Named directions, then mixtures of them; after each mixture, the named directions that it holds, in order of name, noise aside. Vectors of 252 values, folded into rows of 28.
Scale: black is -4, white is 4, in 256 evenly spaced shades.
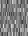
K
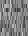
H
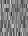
H, K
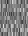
K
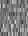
K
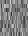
H, K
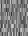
H, K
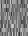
H, K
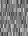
K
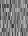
H, K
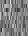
H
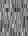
H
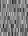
K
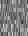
K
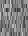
H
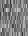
H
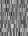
H, K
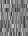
H, K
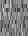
H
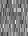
H, K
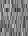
H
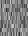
H, K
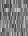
H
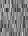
H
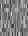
H, K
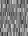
K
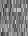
H, K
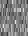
H, K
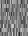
H, K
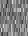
H, K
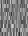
H, K
